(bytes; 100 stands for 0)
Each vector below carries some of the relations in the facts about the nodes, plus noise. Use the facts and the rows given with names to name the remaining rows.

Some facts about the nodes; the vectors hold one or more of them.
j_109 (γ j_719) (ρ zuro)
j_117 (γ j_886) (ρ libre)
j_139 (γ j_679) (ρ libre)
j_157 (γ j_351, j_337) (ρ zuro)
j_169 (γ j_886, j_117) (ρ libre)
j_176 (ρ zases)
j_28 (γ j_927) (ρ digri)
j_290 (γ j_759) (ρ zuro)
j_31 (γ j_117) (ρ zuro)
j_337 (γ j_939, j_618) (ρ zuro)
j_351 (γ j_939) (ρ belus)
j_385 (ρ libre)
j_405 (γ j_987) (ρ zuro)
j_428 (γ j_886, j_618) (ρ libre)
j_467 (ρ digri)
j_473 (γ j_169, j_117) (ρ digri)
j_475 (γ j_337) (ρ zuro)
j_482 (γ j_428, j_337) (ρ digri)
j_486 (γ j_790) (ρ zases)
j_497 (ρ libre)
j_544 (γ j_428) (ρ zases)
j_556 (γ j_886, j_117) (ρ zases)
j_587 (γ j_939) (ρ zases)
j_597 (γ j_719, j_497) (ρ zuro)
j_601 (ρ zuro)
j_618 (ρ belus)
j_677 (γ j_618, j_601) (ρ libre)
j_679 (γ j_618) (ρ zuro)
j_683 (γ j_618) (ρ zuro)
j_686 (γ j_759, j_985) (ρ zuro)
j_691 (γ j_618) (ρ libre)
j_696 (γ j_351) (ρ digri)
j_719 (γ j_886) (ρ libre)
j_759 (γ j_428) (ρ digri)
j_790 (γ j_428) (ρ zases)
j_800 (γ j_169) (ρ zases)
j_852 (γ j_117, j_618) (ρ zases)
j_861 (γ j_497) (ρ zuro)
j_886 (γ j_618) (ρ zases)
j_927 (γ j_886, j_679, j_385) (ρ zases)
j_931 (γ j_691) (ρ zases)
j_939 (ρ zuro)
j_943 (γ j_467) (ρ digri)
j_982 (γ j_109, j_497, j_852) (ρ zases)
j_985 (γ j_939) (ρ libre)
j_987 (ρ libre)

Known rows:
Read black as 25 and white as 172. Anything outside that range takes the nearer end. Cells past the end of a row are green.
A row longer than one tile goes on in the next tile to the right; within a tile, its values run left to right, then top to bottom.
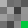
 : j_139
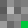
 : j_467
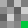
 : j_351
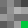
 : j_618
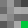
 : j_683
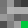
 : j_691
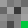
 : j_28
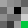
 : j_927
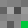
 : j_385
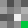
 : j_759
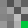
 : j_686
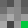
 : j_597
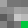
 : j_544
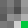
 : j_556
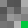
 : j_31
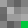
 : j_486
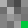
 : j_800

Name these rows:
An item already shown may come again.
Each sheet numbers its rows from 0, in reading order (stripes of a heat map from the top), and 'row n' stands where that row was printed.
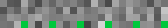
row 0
j_31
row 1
j_982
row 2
j_385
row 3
j_886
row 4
j_482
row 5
j_696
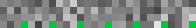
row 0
j_385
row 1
j_597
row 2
j_985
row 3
j_931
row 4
j_157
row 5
j_117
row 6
j_428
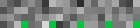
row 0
j_852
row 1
j_169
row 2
j_679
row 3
j_157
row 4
j_473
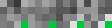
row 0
j_473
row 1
j_475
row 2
j_117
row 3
j_719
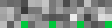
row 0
j_109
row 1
j_337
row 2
j_759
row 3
j_790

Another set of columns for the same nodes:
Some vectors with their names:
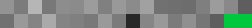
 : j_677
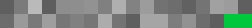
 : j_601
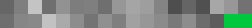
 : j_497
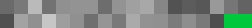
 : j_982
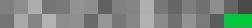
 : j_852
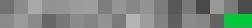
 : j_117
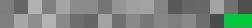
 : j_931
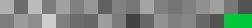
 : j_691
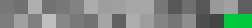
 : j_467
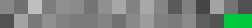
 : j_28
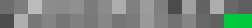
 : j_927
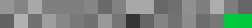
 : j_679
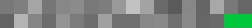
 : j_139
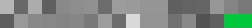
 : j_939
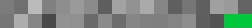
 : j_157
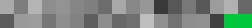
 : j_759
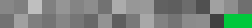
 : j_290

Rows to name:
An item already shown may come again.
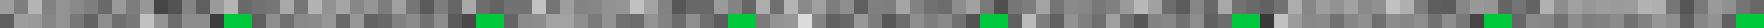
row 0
j_759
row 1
j_486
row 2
j_597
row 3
j_691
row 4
j_139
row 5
j_109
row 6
j_719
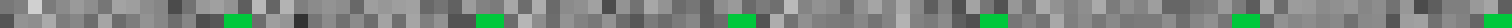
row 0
j_385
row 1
j_351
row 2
j_337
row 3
j_28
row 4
j_886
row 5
j_428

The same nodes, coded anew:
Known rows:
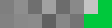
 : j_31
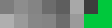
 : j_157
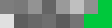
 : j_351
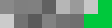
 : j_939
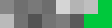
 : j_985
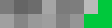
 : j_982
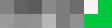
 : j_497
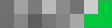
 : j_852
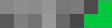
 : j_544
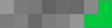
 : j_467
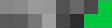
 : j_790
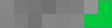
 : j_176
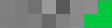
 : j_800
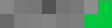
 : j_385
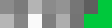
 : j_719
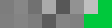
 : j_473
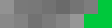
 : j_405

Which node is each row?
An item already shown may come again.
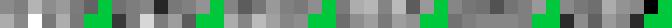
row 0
j_719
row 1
j_927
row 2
j_597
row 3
j_886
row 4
j_385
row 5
j_759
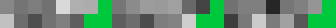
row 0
j_985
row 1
j_691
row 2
j_927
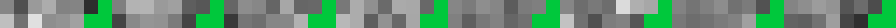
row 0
j_109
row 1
j_428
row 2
j_679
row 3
j_337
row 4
j_486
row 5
j_985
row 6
j_931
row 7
j_790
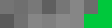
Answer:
j_139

